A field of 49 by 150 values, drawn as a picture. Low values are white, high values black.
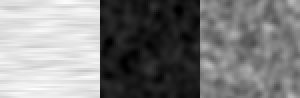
The table splits into one row of 3 panels. Panel 1,1: very low, streaked across, faint in contrast. Panel 1,2: very high, blotchy, faint in contrast. Panel 1,3: middling, blotchy.
